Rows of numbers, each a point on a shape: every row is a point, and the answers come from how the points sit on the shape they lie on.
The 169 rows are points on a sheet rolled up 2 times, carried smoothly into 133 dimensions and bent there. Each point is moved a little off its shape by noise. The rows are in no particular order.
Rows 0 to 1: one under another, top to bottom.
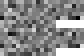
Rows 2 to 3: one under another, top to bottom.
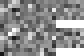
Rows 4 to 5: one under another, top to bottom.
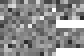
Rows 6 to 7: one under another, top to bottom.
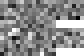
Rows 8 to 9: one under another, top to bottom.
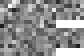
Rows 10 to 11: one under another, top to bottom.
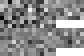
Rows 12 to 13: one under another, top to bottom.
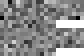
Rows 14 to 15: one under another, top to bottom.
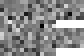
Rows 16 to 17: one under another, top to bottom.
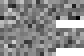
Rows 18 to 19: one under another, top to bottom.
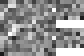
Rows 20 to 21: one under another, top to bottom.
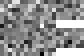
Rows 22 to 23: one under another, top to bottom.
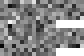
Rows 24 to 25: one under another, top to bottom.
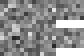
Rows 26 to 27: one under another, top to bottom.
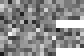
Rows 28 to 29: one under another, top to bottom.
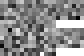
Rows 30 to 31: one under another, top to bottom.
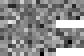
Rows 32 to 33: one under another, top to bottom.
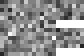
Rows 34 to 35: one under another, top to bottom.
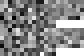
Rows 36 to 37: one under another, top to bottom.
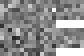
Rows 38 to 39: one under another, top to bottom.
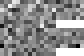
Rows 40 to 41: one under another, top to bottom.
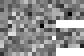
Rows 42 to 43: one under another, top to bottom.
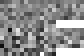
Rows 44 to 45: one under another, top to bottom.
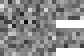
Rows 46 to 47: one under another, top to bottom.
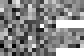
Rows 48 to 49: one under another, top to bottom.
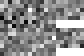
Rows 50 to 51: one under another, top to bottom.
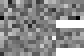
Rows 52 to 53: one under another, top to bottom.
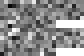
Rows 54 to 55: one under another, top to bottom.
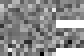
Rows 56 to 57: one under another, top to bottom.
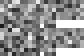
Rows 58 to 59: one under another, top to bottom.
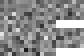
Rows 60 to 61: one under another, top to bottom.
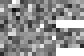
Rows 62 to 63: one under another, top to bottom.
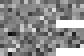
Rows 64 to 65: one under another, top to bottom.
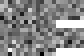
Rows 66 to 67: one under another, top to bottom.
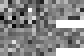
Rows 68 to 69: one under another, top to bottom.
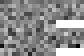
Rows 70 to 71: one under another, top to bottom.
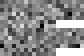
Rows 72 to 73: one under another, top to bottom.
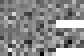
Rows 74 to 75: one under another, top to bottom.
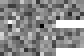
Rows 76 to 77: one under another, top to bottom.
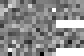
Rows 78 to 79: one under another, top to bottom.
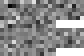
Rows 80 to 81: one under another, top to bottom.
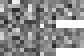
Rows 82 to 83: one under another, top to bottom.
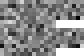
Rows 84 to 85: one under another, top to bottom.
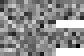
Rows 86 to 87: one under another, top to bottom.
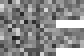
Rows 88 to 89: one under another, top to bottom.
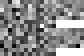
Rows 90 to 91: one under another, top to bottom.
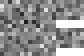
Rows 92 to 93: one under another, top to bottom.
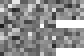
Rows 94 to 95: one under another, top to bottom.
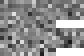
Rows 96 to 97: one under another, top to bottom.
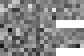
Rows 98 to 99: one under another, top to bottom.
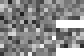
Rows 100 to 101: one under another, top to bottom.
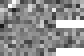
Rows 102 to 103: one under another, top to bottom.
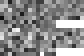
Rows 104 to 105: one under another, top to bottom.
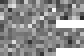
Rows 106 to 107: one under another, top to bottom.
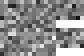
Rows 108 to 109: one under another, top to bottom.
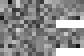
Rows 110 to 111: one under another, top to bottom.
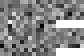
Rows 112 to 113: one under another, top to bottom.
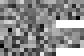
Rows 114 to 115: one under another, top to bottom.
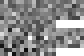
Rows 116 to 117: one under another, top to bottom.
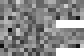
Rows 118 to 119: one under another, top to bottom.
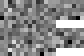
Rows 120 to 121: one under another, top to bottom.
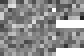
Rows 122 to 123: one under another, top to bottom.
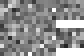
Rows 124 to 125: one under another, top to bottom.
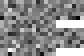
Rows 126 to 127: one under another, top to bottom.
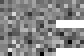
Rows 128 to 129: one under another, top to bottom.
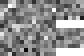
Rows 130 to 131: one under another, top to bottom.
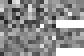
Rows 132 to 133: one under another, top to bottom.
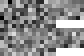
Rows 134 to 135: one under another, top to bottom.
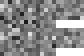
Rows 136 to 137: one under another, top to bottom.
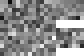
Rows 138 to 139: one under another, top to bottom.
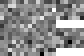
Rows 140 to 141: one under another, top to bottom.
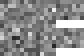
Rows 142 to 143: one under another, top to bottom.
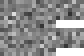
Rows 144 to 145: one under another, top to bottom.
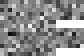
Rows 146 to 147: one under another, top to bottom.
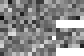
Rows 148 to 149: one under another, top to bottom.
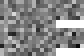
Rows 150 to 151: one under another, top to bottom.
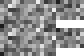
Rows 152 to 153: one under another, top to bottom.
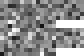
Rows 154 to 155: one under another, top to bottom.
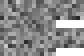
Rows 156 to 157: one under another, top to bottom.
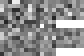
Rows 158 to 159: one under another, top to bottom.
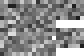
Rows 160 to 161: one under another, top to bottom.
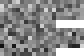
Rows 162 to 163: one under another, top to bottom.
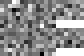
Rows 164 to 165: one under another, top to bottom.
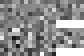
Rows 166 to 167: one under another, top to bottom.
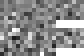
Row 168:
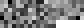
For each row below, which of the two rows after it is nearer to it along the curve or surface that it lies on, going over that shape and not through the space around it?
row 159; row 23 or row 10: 10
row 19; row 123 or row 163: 123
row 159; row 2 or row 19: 19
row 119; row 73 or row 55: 73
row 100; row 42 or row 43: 43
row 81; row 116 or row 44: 44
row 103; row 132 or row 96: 132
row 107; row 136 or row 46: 46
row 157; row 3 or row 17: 17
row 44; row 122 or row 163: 122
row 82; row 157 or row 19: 157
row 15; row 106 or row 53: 106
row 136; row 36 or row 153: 36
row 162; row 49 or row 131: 49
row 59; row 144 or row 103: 144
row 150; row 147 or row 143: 147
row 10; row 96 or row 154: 96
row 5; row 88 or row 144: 144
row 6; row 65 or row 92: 65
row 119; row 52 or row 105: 52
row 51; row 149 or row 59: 59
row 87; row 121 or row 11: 121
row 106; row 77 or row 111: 111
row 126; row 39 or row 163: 39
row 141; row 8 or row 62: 62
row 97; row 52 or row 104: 52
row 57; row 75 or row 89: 89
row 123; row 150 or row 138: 138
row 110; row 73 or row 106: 73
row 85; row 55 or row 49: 55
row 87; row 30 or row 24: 24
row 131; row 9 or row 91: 91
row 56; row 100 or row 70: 100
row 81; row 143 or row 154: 143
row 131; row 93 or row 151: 93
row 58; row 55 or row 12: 12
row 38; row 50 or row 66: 66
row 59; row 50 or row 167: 50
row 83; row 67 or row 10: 67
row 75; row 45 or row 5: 45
